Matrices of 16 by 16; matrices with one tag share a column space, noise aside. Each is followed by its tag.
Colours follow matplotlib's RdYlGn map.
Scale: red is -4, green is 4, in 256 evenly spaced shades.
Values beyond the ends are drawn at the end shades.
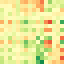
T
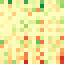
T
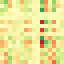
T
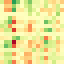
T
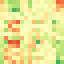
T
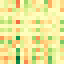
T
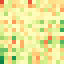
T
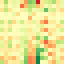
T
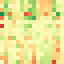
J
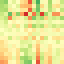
J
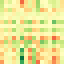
T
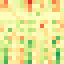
T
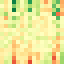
J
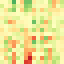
T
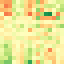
J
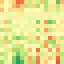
T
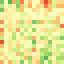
T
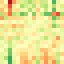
J
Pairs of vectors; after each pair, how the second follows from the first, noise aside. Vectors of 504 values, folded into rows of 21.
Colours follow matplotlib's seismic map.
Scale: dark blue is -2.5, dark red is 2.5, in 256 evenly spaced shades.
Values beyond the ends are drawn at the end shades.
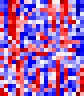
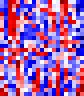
copied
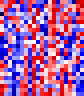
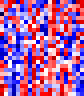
copied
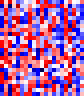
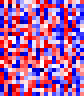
copied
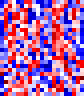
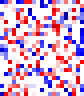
partly zeroed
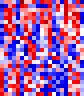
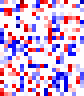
partly zeroed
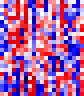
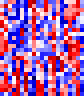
negated
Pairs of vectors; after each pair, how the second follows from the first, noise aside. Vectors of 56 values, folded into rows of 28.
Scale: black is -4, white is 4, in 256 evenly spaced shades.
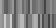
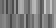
reversed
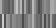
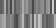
reversed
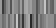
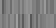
shrunk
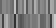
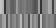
reversed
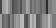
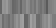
shrunk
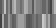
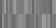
shrunk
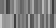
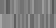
shrunk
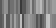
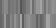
shrunk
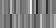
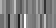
reversed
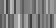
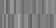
shrunk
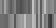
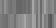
shrunk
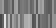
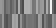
reversed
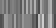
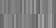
shrunk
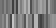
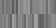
shrunk
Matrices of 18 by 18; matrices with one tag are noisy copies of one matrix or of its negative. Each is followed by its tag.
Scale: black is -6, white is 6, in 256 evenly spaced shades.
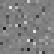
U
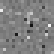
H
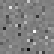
U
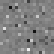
U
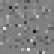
U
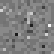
H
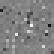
H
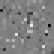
H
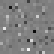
U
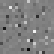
U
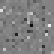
H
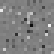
H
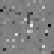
H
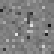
H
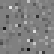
U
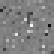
H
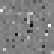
H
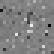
H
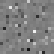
U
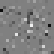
H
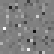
U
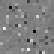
U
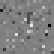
H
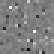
U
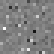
U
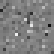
H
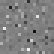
U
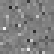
U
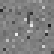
H
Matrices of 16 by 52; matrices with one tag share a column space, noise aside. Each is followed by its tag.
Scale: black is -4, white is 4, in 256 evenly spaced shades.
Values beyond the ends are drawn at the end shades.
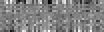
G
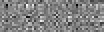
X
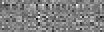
X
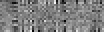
G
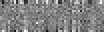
G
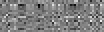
X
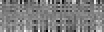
G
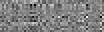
X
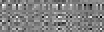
X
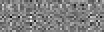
X
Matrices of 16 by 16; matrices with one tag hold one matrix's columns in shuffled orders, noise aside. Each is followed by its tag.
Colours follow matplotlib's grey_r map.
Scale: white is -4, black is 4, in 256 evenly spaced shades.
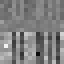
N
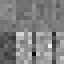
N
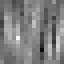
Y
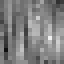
Y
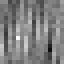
Y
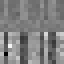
N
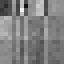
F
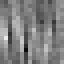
Y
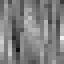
Y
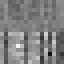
N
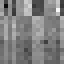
F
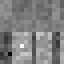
N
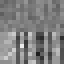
N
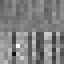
N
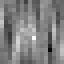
Y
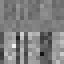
N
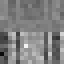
N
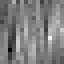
Y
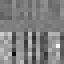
N
